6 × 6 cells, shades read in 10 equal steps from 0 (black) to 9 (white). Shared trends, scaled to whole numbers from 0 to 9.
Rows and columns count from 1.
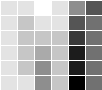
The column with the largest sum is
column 1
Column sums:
48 44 40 44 12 23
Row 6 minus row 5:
0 1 0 0 -1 0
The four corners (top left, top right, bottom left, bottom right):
8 3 8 4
